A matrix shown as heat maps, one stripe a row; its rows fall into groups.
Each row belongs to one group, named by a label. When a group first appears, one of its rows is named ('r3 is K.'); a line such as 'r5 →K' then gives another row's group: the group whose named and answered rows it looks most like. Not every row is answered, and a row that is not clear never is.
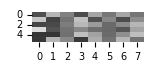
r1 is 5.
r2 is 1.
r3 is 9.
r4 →1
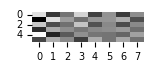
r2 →5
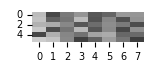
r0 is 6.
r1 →5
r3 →5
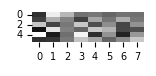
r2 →5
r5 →1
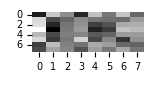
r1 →9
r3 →6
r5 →5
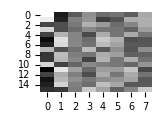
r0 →9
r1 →6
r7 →5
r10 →9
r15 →1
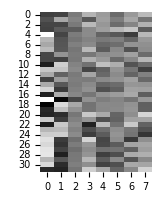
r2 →1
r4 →9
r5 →9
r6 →6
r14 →6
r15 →6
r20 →1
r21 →6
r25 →5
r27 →9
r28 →6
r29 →5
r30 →6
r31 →1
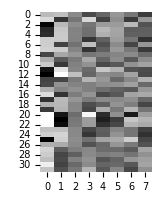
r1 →5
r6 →5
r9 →5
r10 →6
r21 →6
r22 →6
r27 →9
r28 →9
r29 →6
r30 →9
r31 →5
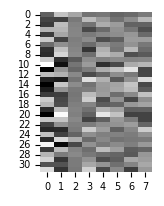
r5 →6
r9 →9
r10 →6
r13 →1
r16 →1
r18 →6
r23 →1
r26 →9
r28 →9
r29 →6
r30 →1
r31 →5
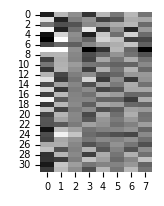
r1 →6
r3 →5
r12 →6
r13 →5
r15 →6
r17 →9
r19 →6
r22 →1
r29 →1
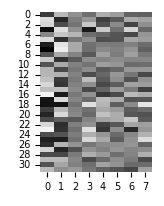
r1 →6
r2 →5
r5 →6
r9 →9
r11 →6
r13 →5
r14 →6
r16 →6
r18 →1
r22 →6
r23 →5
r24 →1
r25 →1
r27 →9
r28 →1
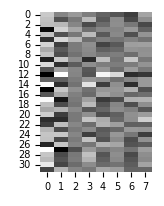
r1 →5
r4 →5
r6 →6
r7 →6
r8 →9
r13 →1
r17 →6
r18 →5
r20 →6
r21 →1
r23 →6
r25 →5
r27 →9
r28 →5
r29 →5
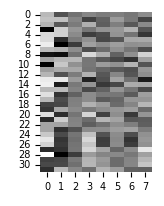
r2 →5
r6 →9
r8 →1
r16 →9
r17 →6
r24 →5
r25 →5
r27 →1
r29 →1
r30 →1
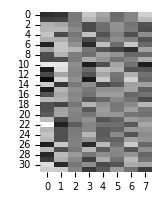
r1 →1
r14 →6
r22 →9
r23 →6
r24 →5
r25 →6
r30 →6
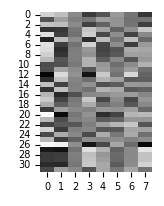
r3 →1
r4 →5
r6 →5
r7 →6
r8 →6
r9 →5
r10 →1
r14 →6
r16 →9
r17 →5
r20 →6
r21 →6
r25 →9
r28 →1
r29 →1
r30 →1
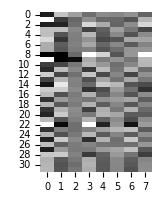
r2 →1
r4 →5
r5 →6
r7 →6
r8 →1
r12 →5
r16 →5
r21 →5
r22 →5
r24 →5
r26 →9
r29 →5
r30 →5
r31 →5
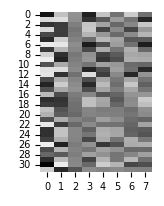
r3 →5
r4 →1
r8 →6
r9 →6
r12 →5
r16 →6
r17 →1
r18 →1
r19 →9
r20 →9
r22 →9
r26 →6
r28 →1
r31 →9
